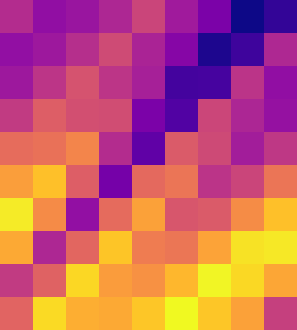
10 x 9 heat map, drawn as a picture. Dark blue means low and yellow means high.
There is an overall slope up to the bottom. No single row or column stands out from its neighbours. The top right is the ninth with the lowest average. The top left is the calmest part. Streaks slant up to the right.
